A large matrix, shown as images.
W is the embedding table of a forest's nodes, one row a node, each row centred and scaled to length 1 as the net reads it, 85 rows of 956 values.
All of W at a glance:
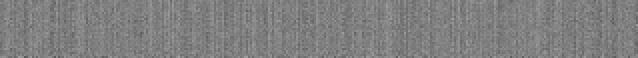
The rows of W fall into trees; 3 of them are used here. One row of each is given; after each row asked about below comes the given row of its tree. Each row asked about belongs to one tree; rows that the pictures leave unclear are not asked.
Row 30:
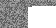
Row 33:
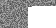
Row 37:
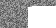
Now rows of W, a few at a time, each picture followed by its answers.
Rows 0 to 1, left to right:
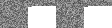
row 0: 33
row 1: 30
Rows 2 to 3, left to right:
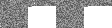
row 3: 33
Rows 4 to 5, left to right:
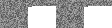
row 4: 33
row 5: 30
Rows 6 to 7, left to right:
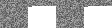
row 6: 30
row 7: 33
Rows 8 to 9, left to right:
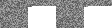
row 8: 30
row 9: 37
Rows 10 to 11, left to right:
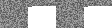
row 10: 33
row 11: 30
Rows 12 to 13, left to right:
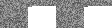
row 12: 37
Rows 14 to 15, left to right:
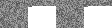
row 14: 30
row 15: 33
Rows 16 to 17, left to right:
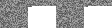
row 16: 30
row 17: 30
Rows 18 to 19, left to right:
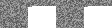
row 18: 37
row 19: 33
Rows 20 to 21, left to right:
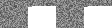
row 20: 33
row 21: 33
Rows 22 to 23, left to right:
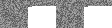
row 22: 33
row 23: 30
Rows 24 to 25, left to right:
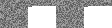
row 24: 30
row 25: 33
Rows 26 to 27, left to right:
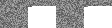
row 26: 30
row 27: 33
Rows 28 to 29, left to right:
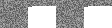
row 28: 33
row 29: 33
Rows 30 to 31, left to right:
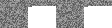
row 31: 30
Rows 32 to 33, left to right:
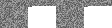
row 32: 30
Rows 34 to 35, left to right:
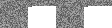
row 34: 33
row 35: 30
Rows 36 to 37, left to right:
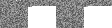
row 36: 37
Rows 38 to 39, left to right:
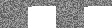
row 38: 33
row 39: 30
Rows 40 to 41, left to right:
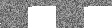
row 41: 37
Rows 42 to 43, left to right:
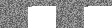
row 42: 37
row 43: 30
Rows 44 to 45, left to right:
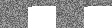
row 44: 33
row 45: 33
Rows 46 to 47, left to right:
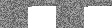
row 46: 33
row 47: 30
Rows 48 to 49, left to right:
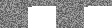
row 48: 30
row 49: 30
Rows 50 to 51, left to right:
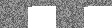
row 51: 37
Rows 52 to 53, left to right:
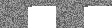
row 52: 30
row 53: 30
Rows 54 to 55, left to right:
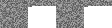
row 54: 30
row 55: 30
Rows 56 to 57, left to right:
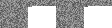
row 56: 37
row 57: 30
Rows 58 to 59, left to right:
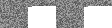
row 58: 33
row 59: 37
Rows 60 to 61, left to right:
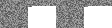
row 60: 30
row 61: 33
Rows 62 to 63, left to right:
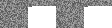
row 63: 30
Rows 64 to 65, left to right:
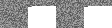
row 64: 33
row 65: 30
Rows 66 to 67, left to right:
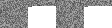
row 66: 33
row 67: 30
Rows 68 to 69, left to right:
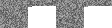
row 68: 33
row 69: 37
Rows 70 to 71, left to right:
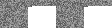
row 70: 30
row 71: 30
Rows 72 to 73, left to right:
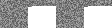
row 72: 33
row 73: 33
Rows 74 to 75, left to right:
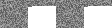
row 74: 33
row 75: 33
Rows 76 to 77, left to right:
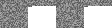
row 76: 30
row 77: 30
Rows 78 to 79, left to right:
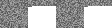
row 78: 30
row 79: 30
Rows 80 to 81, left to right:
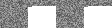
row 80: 37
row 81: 33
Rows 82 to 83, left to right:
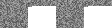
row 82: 37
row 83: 37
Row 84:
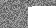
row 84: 33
